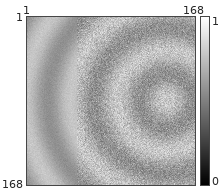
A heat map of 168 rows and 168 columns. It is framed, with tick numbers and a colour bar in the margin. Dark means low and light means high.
Concentric rings centre on the middle right. The ninth with the lowest average is the middle right. No overall slope runs across the table. A vertical seam about 30% of the way across splits the table, and the left part is calmer. No single row or column stands out from its neighbours.
